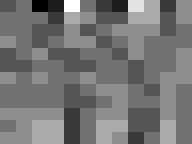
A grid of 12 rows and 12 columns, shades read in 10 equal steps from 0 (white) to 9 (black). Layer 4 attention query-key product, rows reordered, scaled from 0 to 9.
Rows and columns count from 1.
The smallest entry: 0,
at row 1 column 5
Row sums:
63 57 60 58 61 64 56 59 60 57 53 53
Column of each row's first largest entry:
3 4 3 3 1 1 9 5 5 5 5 5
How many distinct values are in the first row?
9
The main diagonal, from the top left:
6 5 6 5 6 6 5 4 5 6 3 5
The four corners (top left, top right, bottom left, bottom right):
6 4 4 5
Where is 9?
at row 1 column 3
